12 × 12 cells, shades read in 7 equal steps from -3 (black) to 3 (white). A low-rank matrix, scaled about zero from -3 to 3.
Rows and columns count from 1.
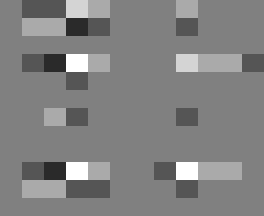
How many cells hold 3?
3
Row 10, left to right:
0 -1 -2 3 1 0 0 -1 3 1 1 0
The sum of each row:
2 -2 0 4 -1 0 -1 0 0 5 -1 0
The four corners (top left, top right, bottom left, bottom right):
0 0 0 0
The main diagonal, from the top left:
0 1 0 3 0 0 0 0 0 1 0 0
